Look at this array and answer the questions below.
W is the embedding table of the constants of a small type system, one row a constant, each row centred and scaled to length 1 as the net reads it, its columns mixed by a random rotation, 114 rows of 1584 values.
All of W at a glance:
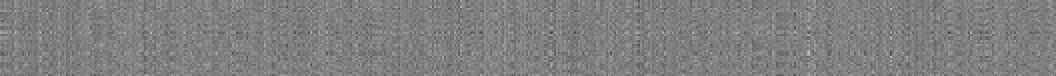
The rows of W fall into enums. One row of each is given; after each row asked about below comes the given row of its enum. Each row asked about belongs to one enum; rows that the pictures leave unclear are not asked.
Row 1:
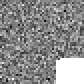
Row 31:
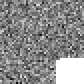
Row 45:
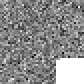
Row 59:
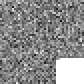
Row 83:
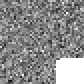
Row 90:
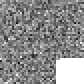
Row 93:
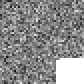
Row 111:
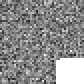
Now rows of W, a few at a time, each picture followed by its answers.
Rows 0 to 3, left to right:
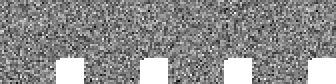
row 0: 31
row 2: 83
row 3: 1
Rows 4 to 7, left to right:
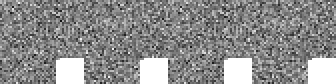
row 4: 59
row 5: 31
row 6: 59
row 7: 31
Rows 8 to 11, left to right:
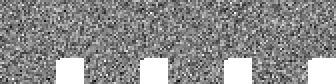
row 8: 1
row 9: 83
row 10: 83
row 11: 31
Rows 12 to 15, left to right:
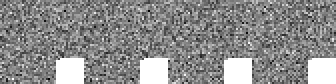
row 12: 1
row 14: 90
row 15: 59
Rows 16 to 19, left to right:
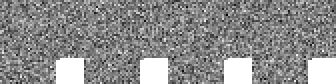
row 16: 31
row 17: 59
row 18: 93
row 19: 111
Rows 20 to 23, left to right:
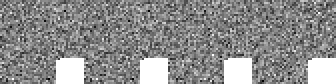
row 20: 1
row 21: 1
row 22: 111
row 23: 83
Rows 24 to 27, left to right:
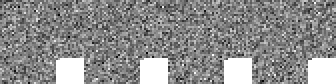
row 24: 93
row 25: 45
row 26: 111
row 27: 83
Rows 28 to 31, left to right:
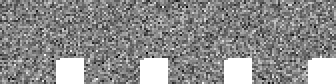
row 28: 111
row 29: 45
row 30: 93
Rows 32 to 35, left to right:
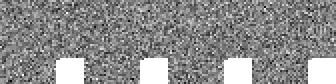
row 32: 83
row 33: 1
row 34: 31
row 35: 59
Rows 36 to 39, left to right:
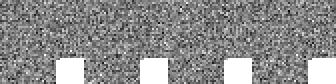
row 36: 111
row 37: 90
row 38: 59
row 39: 111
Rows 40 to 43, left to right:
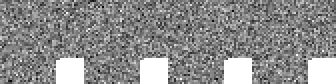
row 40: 83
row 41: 93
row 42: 1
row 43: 111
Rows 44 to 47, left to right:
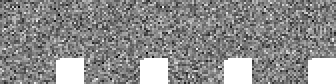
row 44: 93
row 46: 31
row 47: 59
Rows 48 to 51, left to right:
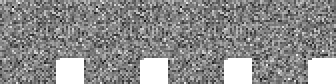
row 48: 59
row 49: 59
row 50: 59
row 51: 111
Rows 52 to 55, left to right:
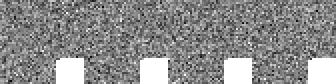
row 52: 83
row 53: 93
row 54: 90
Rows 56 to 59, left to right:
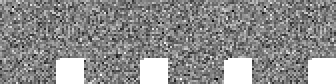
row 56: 59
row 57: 90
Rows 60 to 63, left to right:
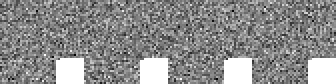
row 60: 111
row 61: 31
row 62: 1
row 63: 59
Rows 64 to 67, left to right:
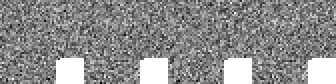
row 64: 1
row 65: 31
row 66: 83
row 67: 31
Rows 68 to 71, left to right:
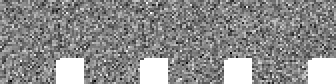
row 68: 83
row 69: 83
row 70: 45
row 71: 31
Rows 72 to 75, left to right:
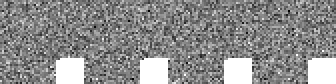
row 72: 31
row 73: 1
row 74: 90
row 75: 111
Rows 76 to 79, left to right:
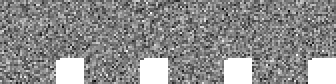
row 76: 31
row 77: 83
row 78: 93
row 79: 111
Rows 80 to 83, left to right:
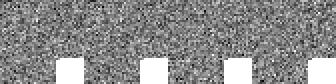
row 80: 93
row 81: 93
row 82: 111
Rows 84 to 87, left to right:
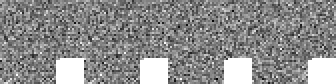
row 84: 90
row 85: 90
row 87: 31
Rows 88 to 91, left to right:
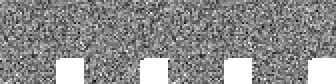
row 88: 90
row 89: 83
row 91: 1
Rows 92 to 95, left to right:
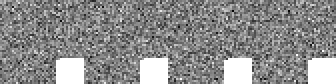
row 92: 59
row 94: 1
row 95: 111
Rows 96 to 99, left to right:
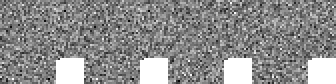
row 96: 1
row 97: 1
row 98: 83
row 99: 31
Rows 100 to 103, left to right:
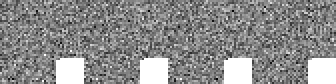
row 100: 111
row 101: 1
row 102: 1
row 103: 59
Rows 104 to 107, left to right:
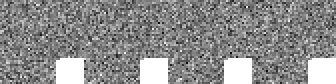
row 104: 31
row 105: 90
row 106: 45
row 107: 93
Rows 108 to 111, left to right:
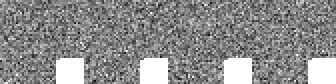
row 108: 90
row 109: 83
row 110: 31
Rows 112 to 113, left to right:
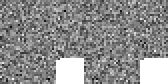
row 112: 1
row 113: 111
